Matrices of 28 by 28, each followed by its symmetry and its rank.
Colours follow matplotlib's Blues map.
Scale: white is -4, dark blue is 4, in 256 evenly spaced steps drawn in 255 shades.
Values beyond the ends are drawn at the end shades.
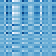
neither, rank one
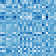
neither, rank three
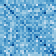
symmetric, rank five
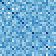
symmetric, rank five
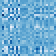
neither, rank three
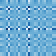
symmetric, rank one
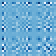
symmetric, rank two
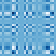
symmetric, rank one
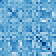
symmetric, rank five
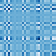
symmetric, rank one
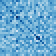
symmetric, rank five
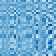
neither, rank three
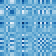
symmetric, rank two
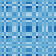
symmetric, rank one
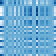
neither, rank one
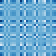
symmetric, rank one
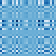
neither, rank one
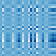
neither, rank one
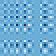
symmetric, rank one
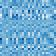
neither, rank three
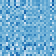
neither, rank three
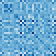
symmetric, rank five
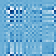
symmetric, rank two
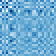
symmetric, rank two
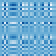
neither, rank one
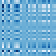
neither, rank one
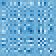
symmetric, rank two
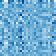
neither, rank three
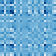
symmetric, rank two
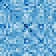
symmetric, rank five
